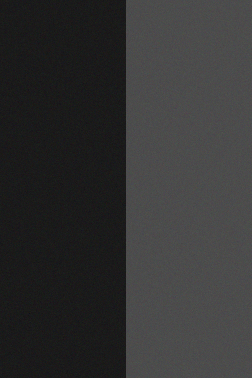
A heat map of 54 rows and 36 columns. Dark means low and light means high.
The table splits into one row of 2 panels. Panel 1,1: very low, flat. Panel 1,2: low, flat.
